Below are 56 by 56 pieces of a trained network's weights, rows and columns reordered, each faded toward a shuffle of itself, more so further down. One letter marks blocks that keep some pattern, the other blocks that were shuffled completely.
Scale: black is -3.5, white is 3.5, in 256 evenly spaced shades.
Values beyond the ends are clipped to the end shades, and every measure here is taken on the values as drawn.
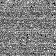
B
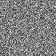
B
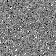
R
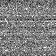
B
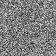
R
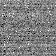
B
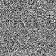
B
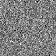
B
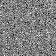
R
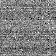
B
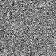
B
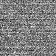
B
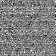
B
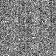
B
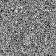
B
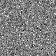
R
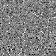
B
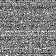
B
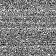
B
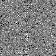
B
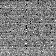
B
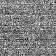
B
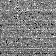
B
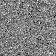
R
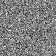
R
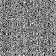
B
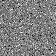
R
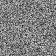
R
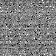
B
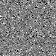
B
